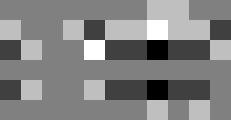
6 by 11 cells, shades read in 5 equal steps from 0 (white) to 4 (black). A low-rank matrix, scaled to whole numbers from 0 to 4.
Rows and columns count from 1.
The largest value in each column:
3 2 2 2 3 3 3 4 3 3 3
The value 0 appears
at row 2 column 8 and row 3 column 5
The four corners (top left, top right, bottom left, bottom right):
2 2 2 2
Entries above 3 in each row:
0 0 1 0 1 0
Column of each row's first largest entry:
1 5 8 1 8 1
